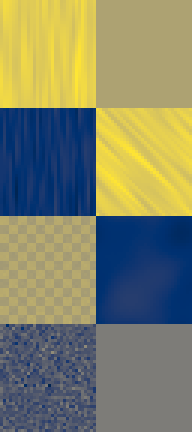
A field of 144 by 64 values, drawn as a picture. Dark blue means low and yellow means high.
The table splits into 4 rows of 2 panels. Panel 1,1: very high, streaked downward, faint in contrast. Panel 1,2: high, flat. Panel 2,1: very low, streaked downward, faint in contrast. Panel 2,2: very high, slanting down to the right, faint in contrast. Panel 3,1: high, checkered, faint in contrast. Panel 3,2: very low, smooth, faint in contrast. Panel 4,1: low, fine-grained. Panel 4,2: middling, flat.
